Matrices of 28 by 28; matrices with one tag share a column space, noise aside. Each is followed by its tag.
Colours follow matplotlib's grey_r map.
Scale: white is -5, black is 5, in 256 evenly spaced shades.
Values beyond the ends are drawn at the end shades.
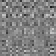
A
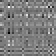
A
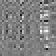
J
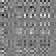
A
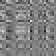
J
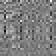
J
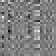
J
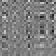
J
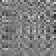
J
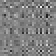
A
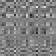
A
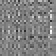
J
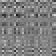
A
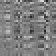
J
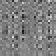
J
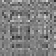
J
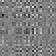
A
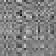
J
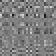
A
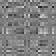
A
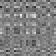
A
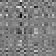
A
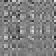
J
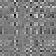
A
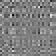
A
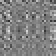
J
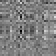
J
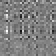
J
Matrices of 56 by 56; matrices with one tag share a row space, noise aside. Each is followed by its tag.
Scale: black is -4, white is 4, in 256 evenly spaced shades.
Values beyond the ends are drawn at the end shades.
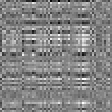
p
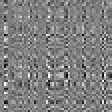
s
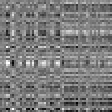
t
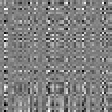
s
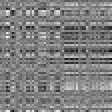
t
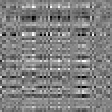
p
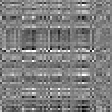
p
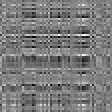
p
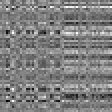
t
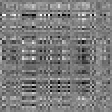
p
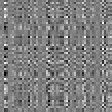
s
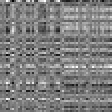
t
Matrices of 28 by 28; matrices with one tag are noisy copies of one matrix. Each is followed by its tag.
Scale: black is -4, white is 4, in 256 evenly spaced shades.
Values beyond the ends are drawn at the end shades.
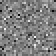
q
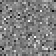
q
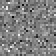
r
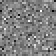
q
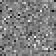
q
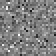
r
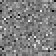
q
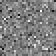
q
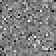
q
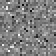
r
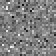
r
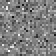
r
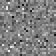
r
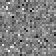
r
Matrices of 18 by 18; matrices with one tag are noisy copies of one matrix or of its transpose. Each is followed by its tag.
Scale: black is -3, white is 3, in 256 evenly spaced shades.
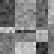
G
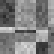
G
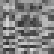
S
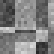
G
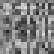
S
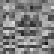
S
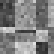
G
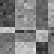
G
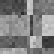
G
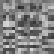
S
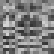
S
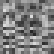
S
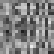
S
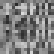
S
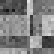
G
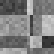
G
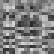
S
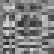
S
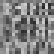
S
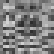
S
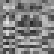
S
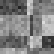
G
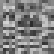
S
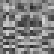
S
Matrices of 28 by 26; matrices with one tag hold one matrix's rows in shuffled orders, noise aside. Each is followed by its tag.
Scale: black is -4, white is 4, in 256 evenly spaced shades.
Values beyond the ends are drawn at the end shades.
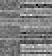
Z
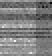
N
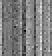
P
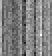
P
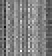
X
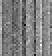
P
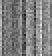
P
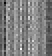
X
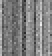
P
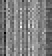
X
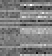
Z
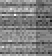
N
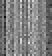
X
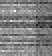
N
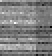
N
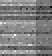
N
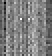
X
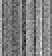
P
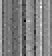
P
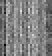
X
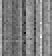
P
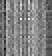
X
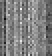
X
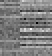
Z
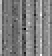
P
